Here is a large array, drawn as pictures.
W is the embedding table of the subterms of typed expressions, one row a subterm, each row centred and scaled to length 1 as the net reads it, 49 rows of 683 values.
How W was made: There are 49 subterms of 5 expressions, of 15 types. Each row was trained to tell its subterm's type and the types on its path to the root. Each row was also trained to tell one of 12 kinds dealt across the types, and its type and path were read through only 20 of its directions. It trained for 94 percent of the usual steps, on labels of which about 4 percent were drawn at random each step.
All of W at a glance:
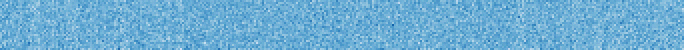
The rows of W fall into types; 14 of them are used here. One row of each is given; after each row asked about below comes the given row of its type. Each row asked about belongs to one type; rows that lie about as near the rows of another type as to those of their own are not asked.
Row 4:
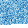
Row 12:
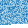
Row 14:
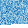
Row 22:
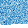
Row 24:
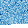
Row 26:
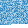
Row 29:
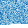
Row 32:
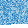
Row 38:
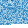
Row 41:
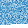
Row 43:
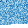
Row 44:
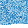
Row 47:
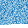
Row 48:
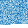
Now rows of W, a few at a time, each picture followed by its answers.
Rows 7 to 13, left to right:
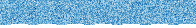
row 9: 48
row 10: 29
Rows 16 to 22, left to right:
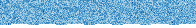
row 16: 14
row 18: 38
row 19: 26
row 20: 24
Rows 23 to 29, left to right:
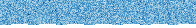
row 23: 24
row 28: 24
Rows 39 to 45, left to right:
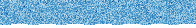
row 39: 14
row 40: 41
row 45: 48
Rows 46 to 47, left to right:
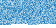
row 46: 38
